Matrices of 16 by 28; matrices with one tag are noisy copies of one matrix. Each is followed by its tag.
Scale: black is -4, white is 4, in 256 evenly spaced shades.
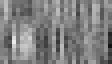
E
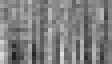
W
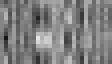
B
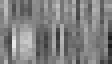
E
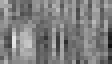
E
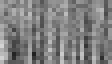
W
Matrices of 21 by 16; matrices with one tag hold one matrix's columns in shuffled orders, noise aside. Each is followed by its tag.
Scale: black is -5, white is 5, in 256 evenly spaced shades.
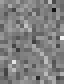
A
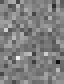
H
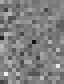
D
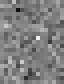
A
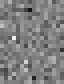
A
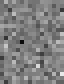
D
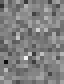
H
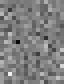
D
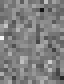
A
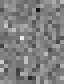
A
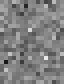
H
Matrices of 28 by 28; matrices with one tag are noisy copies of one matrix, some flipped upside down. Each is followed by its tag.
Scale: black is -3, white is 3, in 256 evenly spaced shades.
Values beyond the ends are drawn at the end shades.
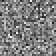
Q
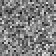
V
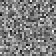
Q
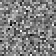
Q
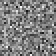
Q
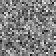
V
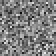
V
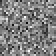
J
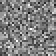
J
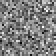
V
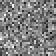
J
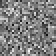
J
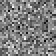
J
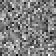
J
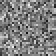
J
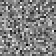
Q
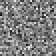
Q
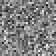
V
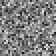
V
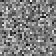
Q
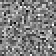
Q
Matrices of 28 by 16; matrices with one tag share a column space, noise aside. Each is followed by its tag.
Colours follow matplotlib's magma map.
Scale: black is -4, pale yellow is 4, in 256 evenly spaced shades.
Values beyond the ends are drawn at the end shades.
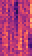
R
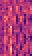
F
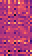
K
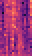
R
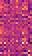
K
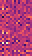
K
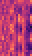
F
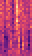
R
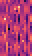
F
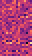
K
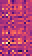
K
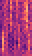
R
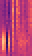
R
